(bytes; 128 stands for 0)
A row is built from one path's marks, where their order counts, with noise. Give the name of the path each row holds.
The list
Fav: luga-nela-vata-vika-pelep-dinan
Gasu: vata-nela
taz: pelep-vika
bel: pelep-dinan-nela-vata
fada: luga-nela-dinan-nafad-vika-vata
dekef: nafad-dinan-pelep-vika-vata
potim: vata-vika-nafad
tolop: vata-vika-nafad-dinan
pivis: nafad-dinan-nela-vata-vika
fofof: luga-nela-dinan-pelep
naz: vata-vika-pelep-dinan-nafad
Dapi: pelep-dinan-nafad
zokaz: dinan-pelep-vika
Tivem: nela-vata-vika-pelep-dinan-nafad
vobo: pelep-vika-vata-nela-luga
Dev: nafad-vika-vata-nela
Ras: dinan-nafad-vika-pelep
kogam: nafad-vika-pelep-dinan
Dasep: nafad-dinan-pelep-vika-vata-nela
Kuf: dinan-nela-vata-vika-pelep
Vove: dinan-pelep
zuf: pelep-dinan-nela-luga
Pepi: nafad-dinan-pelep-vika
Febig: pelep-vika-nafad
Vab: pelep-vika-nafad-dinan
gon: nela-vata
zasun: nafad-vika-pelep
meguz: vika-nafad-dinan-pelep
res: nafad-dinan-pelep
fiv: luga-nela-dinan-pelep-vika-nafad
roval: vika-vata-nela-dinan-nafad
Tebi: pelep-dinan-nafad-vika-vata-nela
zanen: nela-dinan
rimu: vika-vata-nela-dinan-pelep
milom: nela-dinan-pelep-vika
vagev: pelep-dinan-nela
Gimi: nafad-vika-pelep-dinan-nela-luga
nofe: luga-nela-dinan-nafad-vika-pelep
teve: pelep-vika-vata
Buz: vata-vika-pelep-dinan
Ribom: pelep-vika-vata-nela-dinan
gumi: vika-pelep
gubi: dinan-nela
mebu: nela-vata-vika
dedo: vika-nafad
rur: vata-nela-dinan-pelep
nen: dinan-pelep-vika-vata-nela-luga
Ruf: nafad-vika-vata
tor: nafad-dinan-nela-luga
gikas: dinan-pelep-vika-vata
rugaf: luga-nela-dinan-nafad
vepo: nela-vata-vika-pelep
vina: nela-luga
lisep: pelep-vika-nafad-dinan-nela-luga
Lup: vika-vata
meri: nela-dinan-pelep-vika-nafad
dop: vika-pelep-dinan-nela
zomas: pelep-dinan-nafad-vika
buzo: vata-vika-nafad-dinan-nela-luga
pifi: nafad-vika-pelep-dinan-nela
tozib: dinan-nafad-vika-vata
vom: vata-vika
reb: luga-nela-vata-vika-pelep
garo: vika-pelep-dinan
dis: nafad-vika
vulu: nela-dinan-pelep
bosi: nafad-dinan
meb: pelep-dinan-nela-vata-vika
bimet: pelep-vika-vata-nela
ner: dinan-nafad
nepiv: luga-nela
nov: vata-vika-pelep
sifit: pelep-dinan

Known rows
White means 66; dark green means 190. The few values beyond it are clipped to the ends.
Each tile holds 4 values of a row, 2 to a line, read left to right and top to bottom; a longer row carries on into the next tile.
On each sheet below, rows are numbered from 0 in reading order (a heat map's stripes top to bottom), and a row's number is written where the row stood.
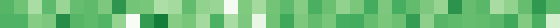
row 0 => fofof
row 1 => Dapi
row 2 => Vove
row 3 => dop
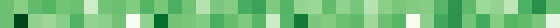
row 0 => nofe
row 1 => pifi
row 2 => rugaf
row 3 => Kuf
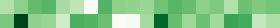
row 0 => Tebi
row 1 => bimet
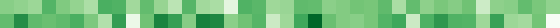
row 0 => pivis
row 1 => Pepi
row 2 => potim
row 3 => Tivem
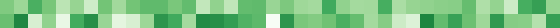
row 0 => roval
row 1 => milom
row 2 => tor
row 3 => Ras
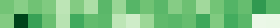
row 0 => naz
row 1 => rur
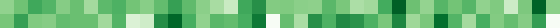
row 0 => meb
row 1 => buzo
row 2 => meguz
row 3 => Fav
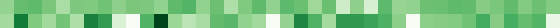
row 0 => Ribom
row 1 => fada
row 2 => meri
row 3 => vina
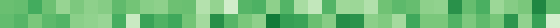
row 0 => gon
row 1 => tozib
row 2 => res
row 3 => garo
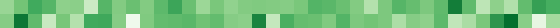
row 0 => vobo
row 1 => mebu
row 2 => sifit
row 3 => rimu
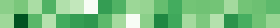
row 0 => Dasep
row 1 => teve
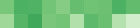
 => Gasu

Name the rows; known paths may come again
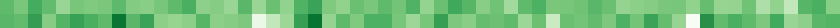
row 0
zokaz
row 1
zuf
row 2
nov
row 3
meb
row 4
zanen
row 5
ner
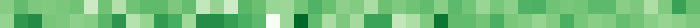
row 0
Febig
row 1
milom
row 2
bimet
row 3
kogam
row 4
bel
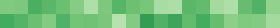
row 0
sifit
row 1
bosi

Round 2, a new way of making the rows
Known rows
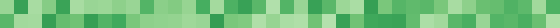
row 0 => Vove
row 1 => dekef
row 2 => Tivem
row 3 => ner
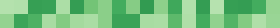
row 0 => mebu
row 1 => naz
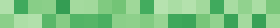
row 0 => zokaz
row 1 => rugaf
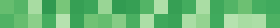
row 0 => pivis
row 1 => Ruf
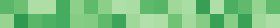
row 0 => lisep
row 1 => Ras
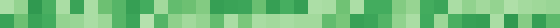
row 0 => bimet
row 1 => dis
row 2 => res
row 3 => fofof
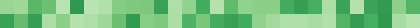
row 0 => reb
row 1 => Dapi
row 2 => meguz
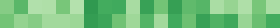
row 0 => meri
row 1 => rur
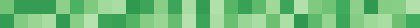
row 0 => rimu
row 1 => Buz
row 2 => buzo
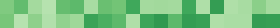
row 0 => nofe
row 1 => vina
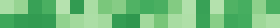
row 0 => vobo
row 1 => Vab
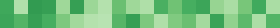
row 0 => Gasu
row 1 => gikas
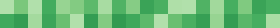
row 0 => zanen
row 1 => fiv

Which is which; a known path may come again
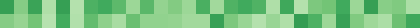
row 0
Buz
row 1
dekef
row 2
buzo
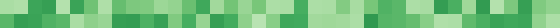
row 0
gon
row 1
Tebi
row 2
milom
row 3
garo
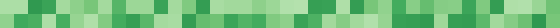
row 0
vepo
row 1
Vove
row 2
mebu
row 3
gubi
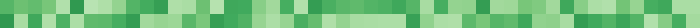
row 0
Fav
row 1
res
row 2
vom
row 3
zokaz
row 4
Gimi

